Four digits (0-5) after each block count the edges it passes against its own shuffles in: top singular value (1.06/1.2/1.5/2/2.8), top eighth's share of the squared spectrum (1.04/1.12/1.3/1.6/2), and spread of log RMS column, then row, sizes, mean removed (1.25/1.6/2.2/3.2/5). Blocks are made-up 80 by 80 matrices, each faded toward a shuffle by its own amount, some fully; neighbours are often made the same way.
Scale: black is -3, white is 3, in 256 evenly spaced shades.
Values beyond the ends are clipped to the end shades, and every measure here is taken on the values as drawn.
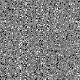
3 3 3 1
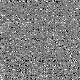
3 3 0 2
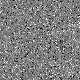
2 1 0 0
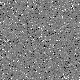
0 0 0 0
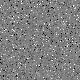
0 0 0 0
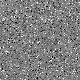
1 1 0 0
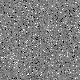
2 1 0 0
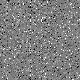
3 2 1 0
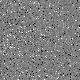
0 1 0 0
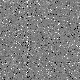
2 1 1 0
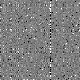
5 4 2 1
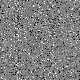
3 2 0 0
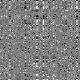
5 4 3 2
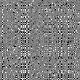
5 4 3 2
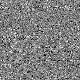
1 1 0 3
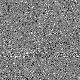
1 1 0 1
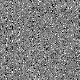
1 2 3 0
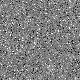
0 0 0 0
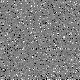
3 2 0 1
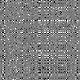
5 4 3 3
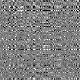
5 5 3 4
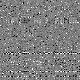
4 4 1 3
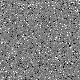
2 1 0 0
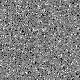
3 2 0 0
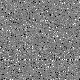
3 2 0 1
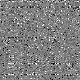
4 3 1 2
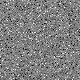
1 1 0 0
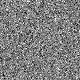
0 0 0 0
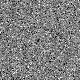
0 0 0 0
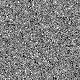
0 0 0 0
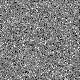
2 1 0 0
